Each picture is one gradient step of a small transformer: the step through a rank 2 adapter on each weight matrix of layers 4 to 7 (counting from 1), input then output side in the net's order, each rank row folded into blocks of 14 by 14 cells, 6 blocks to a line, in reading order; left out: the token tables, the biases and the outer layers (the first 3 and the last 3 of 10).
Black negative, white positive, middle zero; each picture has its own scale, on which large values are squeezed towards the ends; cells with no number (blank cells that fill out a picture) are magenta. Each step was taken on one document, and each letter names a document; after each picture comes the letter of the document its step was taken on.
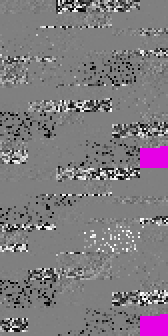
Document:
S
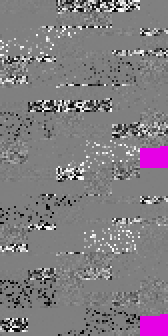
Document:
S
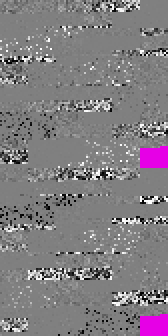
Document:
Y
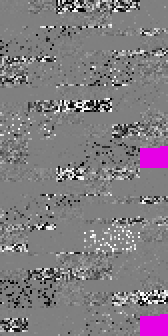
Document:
S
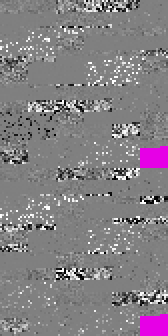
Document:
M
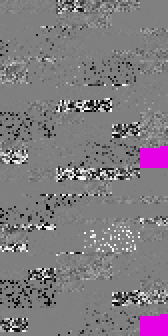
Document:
S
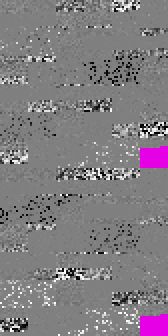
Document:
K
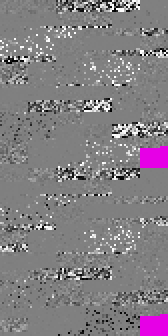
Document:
Y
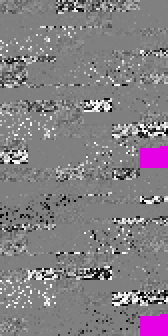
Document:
Y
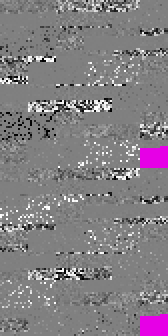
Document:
M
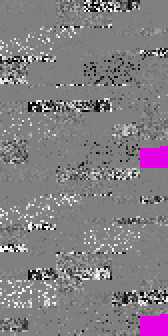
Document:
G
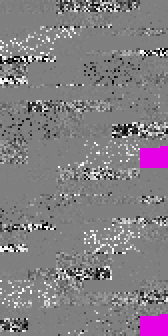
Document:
G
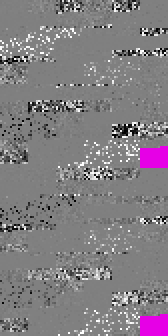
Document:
G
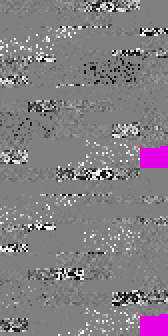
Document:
Y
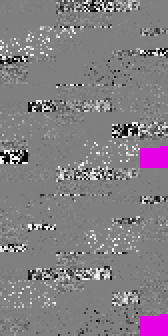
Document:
G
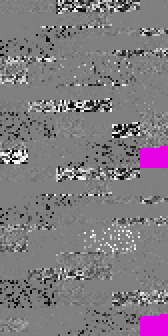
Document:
S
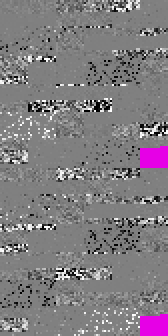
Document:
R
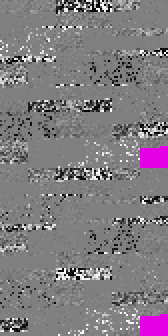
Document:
K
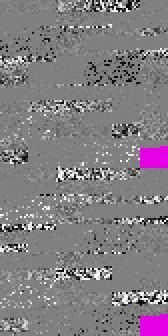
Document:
R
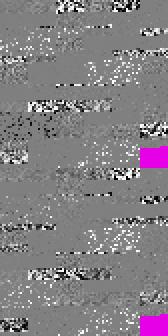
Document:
M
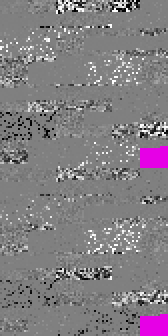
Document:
M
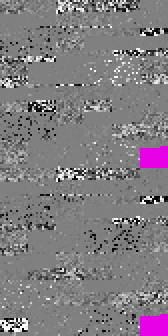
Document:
M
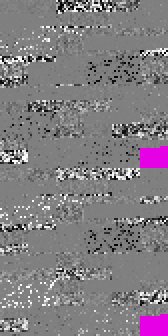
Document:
R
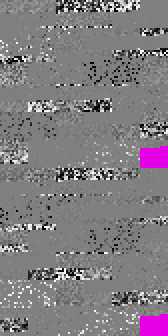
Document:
K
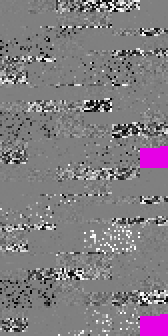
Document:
S
